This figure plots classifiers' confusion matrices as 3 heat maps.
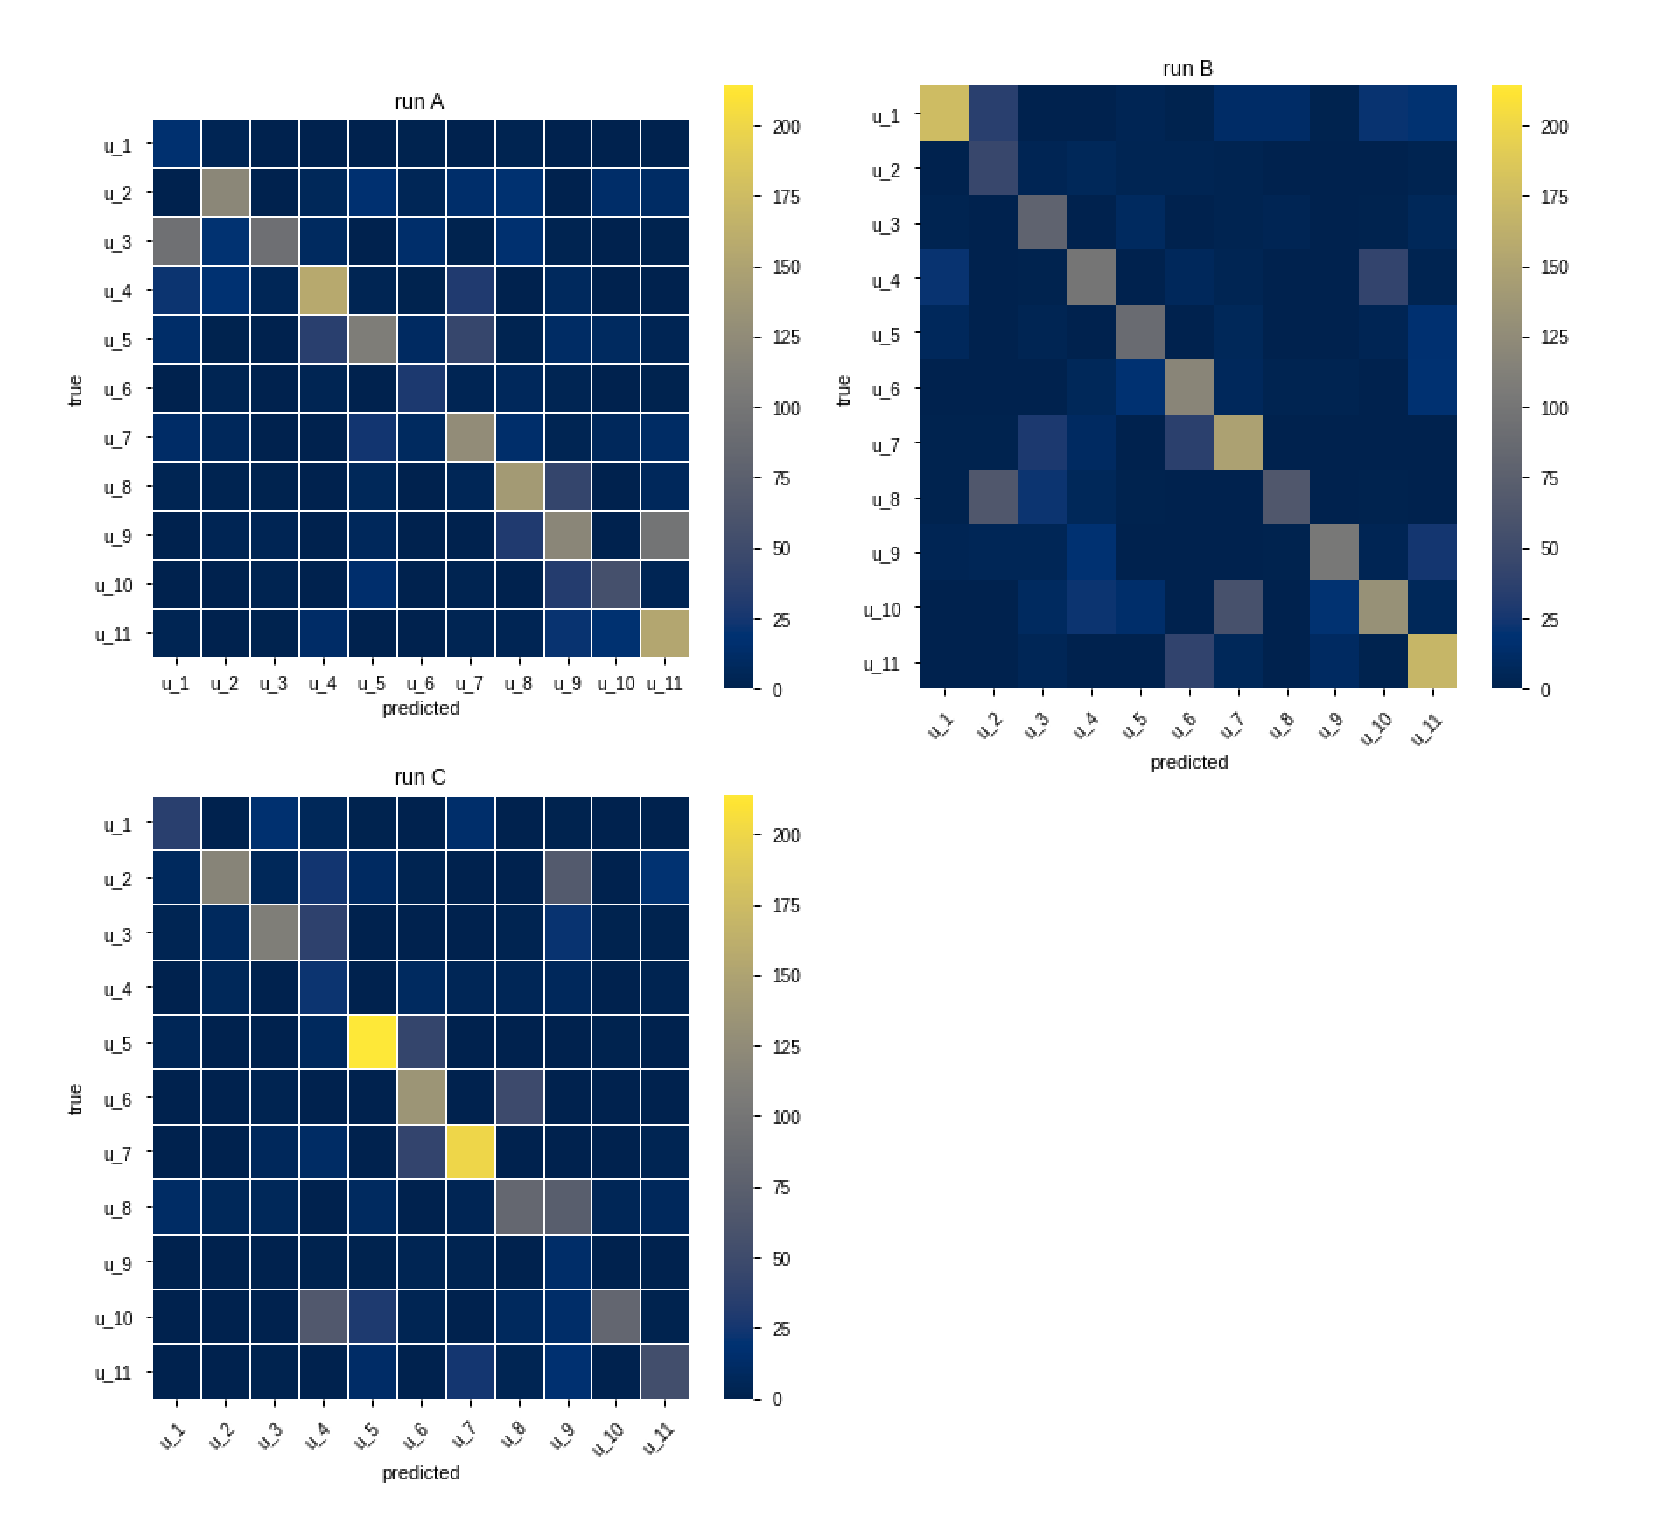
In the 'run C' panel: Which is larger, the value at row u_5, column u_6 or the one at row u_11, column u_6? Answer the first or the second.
the first
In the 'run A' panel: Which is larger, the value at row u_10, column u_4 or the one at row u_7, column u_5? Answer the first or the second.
the second
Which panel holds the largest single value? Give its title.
run C
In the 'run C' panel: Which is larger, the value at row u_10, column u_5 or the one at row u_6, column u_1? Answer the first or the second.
the first
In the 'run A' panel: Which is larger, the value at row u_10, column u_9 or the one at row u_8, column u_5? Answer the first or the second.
the first
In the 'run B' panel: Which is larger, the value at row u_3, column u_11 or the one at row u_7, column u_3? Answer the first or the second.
the second
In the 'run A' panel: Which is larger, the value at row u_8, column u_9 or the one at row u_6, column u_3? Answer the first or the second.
the first
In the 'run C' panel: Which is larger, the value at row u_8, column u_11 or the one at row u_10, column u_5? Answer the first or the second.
the second
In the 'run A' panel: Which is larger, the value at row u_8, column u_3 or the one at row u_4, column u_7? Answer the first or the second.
the second
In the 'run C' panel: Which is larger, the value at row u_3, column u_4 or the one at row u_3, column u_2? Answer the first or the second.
the first
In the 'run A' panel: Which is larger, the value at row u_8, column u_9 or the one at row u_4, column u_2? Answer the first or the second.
the first
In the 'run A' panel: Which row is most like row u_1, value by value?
u_6
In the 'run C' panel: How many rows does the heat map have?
11
